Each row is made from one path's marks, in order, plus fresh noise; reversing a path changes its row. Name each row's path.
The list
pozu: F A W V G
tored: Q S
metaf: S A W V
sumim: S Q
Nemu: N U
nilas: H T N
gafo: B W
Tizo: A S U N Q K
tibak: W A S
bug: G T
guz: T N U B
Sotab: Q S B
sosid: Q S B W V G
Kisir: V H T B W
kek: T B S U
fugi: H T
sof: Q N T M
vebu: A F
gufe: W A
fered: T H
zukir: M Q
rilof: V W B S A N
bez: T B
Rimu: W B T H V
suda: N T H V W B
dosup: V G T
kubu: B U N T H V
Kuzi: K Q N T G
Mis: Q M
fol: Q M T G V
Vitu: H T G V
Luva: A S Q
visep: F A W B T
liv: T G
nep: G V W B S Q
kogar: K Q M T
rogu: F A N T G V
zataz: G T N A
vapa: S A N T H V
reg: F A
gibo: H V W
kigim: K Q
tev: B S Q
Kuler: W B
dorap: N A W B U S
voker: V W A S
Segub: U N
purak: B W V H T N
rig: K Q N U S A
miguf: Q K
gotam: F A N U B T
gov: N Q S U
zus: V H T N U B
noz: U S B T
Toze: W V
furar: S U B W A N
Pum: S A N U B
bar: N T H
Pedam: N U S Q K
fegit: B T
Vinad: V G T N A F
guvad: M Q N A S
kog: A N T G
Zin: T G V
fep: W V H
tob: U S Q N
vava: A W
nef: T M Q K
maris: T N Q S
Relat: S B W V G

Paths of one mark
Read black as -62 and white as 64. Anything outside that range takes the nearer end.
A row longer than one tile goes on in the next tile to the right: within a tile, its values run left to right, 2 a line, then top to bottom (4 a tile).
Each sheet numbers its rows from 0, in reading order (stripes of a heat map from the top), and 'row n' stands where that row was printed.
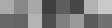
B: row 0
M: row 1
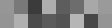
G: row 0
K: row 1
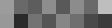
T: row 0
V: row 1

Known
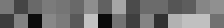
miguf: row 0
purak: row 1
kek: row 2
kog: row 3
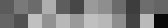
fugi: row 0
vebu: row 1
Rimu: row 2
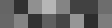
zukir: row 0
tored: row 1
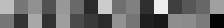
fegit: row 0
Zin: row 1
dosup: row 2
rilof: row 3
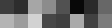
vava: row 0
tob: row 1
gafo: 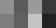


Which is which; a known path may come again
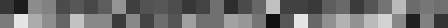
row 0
Tizo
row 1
Nemu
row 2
Sotab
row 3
Segub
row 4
voker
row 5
Pedam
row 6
gotam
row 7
bez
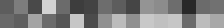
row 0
Vitu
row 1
sumim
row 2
vebu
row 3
visep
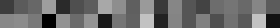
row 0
rilof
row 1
fep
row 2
gafo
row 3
guz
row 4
purak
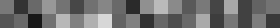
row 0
Mis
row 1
reg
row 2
zukir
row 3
kubu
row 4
kek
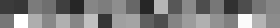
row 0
Pum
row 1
gufe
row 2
zataz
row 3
bar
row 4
vapa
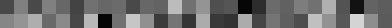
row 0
suda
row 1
Rimu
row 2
Relat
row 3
fegit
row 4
tob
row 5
fugi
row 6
furar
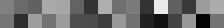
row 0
fered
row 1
liv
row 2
dosup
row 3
kogar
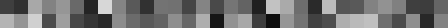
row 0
vava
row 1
Zin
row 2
maris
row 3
Kuler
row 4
nep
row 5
bug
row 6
kog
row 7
tored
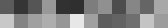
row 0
pozu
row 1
metaf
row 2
nilas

